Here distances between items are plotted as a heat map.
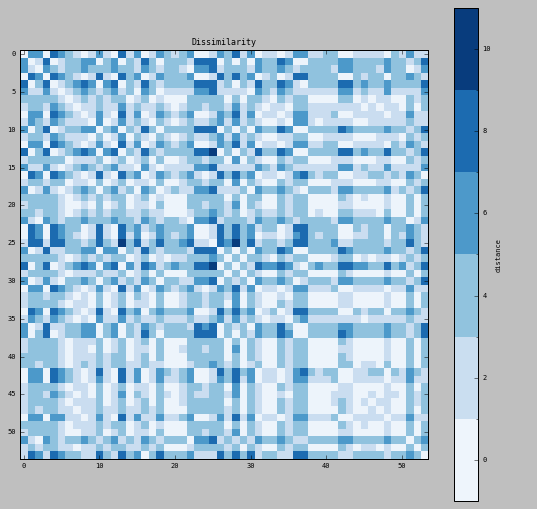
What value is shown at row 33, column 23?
4
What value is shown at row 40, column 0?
4
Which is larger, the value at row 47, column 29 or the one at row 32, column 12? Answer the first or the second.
the second
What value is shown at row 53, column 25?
2
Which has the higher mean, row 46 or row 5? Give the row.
5
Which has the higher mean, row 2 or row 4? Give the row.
4
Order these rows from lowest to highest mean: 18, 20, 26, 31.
20, 31, 18, 26
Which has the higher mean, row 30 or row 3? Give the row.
30
